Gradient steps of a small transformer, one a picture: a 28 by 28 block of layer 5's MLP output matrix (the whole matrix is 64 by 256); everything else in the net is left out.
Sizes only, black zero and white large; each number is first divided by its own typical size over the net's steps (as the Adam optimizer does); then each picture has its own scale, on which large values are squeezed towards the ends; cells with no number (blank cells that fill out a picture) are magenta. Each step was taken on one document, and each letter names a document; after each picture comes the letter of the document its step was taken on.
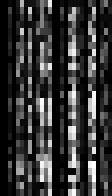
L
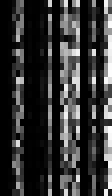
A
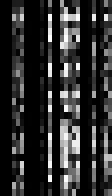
A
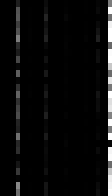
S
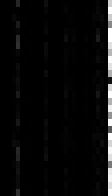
S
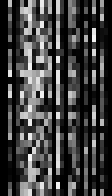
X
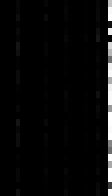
S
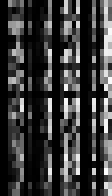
A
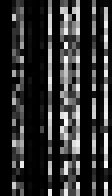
A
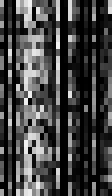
X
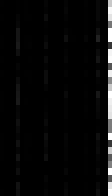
S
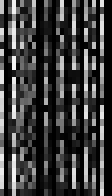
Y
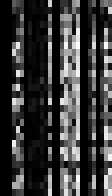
A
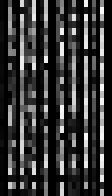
Y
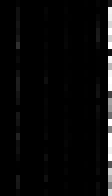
S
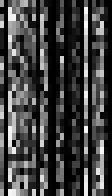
Y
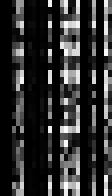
A
